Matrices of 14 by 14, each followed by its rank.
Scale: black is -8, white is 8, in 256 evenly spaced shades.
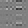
one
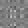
two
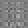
two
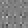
two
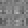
two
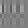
one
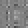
two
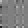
one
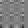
one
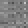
two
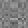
two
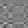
two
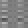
one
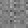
two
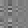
one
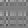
one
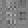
two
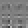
two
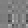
one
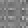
two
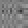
two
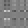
one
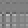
one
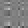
one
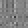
two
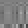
one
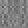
two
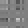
one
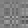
one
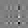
one
